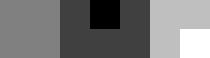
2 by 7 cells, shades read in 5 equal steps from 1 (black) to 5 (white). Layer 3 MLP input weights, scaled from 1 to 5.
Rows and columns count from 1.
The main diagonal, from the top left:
3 3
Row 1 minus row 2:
0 0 0 -1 0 0 -1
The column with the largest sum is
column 7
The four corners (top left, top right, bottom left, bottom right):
3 4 3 5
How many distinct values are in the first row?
4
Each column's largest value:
3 3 2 2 2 4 5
